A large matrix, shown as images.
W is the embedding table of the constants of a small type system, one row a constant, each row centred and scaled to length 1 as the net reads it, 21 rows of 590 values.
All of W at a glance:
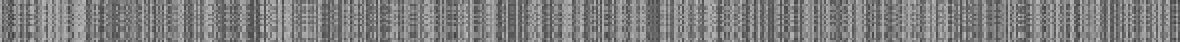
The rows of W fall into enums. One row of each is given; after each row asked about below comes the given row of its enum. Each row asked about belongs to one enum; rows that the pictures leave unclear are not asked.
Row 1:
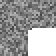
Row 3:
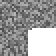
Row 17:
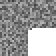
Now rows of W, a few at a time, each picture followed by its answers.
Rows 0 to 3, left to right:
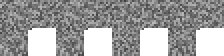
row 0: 1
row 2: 17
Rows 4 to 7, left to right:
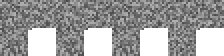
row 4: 3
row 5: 1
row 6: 3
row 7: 17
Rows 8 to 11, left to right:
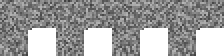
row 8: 1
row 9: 17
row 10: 3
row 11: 1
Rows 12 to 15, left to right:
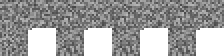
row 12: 17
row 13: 3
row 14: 3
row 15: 3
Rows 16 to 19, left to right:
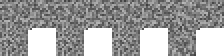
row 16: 17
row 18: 17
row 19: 1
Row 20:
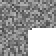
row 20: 3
